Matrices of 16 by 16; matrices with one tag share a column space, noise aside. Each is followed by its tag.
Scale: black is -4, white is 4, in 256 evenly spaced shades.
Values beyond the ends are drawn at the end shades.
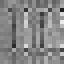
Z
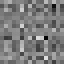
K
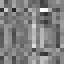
Z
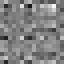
K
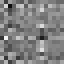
K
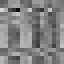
Z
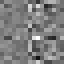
K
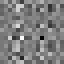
K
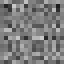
K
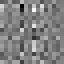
K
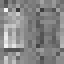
Z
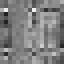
Z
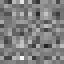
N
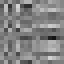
K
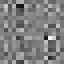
K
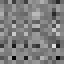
N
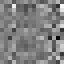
K
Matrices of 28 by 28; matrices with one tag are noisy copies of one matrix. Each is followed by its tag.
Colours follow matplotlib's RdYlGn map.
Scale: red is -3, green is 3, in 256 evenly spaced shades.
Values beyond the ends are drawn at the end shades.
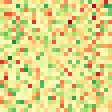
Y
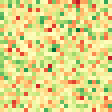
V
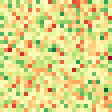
V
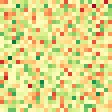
Y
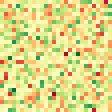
Y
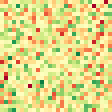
Y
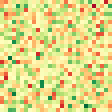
Y
